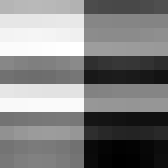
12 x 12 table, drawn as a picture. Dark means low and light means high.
The bottom right is the ninth with the lowest average. Neither half mirrors the other. The left part is higher, up to a seam about 50% of the way across. Values change most from cell to cell in the centre.
